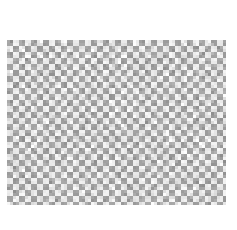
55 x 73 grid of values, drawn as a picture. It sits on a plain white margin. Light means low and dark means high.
Overall the values sit about 20% of the way up the scale. A checkerboard runs through the table. The histogram has two humps. There is no overall slope.
